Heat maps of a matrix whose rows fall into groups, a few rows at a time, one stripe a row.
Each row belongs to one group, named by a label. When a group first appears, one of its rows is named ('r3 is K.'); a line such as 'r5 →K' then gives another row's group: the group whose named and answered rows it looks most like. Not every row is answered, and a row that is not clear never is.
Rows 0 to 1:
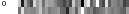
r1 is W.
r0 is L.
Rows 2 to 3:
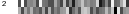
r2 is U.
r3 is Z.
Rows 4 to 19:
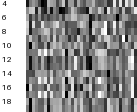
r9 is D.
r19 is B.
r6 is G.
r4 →U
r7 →L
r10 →B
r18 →B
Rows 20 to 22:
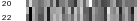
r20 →W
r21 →B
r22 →B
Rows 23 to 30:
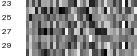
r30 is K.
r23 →D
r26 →D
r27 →K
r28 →W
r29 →D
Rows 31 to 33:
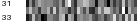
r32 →D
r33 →U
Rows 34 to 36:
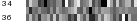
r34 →K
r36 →D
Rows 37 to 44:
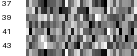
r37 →K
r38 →Z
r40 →G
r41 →B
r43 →L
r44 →K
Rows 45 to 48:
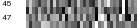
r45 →D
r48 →L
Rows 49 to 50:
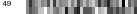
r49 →Z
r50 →L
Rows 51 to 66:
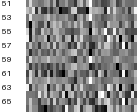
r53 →W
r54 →B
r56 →B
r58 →G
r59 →W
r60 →G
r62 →W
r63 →B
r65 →D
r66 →K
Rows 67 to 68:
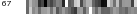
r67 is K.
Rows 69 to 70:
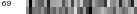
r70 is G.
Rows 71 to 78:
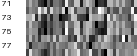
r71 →K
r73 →Z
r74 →K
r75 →K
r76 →D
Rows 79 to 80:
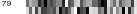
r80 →Z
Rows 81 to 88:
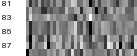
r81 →G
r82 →K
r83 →W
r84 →G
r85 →G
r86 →B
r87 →B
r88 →U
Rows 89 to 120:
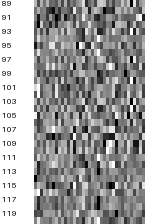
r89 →Z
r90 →K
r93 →D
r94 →W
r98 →L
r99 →G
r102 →U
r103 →Z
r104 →D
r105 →B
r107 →L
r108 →K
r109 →L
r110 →L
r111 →W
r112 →L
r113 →G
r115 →K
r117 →G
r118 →G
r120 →W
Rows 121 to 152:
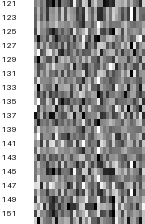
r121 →K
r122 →D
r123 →D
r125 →K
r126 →G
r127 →Z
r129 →B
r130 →L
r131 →Z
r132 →W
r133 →B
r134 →G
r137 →U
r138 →G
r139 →W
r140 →U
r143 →G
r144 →D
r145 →K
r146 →W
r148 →D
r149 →K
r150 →Z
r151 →K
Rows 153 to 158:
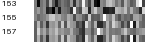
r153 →G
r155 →L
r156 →D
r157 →W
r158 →D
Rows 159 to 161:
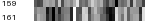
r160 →K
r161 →K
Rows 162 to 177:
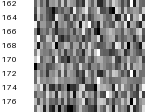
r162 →D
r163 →K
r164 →U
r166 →G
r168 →B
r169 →W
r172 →D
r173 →W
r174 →Z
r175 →L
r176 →Z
